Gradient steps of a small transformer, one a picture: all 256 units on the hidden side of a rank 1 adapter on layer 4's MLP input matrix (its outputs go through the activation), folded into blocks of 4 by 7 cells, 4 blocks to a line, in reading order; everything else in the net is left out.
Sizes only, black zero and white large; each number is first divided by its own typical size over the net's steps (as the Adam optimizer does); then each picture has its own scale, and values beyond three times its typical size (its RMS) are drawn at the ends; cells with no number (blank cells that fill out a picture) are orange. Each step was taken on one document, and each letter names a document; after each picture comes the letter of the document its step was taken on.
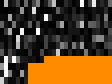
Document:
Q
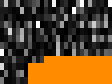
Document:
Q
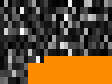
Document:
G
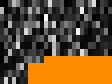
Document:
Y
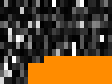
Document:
Q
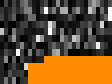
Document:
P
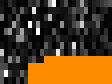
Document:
Q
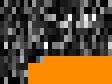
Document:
G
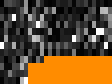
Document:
P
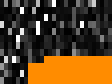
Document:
Q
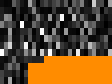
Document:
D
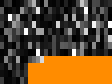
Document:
G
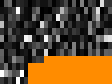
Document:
D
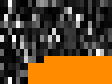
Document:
D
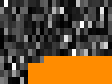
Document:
Y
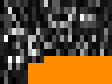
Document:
G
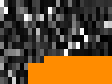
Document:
P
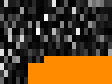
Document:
Q
